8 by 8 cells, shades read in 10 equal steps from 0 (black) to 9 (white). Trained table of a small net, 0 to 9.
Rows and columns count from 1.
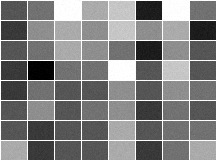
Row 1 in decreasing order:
9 9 7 6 4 4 3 1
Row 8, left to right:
6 2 3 3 6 2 4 6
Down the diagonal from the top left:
3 5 6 4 5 2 4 6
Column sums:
24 26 37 33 49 20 44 28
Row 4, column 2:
0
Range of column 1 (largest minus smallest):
4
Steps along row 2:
up up down up down up down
